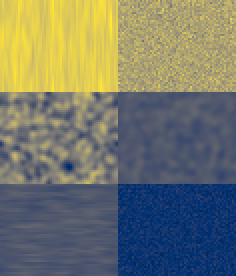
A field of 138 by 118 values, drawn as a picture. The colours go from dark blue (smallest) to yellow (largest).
It is made of 3 by 2 panels. Panel 1,1: very high, streaked downward, faint in contrast. Panel 1,2: high, fine-grained. Panel 2,1: middling, blotchy, strong in contrast. Panel 2,2: low, blotchy, faint in contrast. Panel 3,1: low, streaked across, faint in contrast. Panel 3,2: very low, fine-grained, faint in contrast.
